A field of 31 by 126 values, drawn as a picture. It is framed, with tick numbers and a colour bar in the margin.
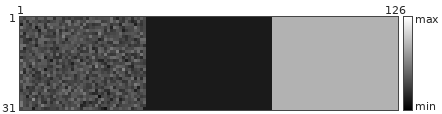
The table splits into one row of 3 panels. Panel 1,1: low, fine-grained. Panel 1,2: very low, flat. Panel 1,3: high, flat.
